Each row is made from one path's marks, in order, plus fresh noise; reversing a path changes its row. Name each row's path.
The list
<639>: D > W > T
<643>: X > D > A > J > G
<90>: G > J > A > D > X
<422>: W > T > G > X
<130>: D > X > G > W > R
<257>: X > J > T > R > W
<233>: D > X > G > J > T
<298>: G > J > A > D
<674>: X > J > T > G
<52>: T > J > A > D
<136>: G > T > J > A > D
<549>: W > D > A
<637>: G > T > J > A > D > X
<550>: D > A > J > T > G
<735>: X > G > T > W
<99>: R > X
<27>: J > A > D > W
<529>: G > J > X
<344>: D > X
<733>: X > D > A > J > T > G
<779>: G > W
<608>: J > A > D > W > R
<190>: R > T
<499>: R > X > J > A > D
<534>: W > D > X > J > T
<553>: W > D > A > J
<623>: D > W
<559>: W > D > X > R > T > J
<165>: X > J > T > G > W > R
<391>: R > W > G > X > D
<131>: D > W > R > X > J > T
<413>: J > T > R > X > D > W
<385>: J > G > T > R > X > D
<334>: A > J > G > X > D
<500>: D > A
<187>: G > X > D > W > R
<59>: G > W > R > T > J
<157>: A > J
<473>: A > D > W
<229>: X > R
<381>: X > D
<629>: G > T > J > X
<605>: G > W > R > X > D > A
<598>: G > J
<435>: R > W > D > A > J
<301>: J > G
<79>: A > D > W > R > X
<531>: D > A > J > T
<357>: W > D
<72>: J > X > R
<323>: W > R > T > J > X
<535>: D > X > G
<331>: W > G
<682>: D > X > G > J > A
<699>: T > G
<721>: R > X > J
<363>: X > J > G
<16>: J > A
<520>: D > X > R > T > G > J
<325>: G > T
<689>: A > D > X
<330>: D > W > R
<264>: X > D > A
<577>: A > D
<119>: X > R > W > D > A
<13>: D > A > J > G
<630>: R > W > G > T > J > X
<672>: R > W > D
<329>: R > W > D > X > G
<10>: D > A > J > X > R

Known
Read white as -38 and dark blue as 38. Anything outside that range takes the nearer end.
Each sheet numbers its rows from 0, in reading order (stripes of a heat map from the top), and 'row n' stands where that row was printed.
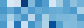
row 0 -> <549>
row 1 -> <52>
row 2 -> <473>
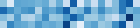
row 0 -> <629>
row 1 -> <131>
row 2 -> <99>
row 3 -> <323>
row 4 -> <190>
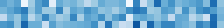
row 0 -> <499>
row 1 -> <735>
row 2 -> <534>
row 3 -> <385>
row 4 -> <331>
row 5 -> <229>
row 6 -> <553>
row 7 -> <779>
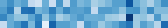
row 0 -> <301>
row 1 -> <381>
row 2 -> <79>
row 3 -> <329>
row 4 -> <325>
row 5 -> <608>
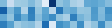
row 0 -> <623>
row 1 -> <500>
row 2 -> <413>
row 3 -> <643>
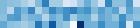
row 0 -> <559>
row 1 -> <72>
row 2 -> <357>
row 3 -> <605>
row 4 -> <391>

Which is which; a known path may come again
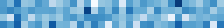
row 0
<779>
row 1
<136>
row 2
<165>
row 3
<344>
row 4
<422>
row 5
<435>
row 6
<157>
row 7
<334>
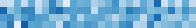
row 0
<381>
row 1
<535>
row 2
<629>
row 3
<329>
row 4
<520>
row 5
<233>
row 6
<323>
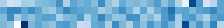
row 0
<357>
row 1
<637>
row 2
<79>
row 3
<682>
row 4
<27>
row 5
<10>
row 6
<264>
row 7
<119>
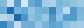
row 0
<257>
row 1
<733>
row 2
<559>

